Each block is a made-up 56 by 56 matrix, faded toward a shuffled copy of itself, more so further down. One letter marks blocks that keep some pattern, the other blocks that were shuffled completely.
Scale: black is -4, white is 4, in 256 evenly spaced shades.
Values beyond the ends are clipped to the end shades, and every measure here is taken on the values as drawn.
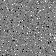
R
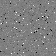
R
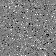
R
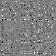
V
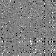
V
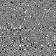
V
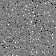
R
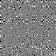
V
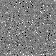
R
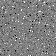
R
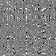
V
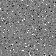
R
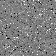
R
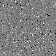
R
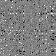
V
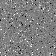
R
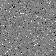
R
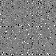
V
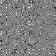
V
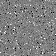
R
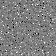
R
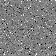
R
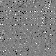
V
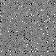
V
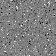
R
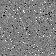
R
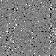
V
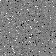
R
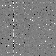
V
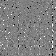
V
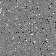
R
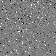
R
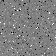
R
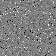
R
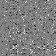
V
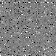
V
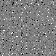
V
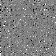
V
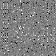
V
